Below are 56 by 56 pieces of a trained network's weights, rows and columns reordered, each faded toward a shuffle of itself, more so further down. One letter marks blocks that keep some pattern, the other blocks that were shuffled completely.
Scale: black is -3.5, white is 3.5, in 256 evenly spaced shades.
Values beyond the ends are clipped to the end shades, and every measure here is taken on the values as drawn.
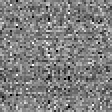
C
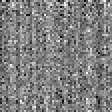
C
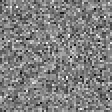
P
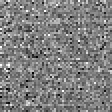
C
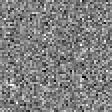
C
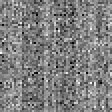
C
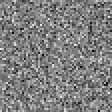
P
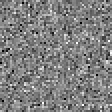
P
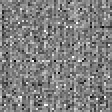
C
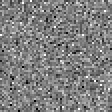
P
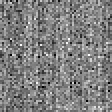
C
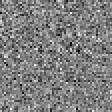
C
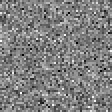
P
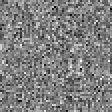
C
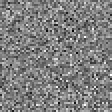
C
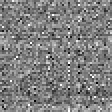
C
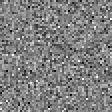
P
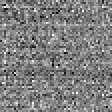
C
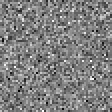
P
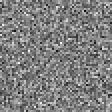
P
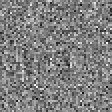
C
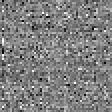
C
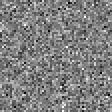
C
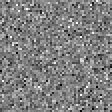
P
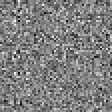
C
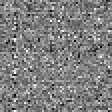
C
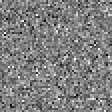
P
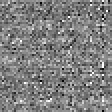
C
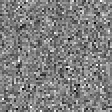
P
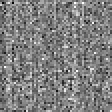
C
